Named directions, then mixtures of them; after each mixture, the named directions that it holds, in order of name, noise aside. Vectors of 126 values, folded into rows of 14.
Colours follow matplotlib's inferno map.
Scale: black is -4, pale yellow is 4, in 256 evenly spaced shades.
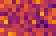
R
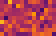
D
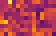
D, R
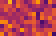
D, R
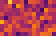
D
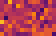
D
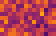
D, R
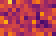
D, R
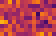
D, R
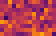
D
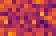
R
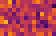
D, R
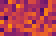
D, R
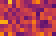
D, R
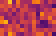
D, R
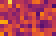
D, R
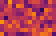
D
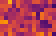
D, R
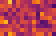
D, R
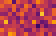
R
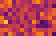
D, R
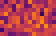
D, R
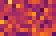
D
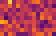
D, R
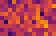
R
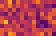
D, R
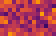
R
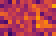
D, R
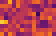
D, R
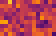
D, R
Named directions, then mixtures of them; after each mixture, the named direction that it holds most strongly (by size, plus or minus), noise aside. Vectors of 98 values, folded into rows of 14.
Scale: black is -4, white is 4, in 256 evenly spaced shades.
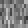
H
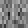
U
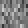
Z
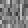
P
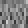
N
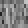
H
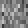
Z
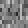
P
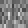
U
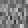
N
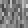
Z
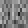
U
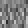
N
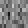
U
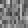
P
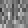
U
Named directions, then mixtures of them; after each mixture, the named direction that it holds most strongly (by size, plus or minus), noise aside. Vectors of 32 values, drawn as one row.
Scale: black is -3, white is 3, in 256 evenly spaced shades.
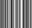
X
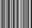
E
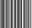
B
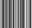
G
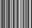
E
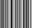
X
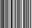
B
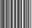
B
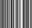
X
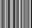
E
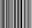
B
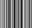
X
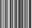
E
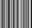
E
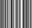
X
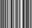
X
